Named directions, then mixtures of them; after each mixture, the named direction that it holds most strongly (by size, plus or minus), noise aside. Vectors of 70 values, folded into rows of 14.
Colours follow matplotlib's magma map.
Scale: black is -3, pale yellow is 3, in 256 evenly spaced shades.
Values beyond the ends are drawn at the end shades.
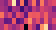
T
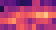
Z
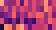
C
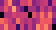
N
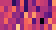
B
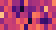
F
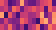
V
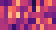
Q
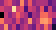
N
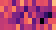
B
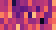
B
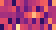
B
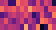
T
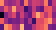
C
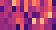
B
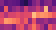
Z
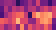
Z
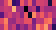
N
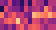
Z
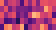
C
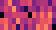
N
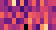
T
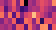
T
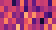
B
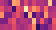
N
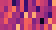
B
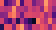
C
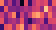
C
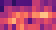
Z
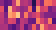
Q
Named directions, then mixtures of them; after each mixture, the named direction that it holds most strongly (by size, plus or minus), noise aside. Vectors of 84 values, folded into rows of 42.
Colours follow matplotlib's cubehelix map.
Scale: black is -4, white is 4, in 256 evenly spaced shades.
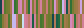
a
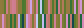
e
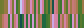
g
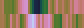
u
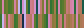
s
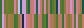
s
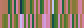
g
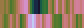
u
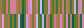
e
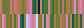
e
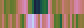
u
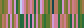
g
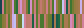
a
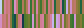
a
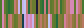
s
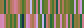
e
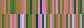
e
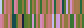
a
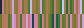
a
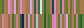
g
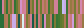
a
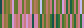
a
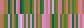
g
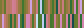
e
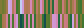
g
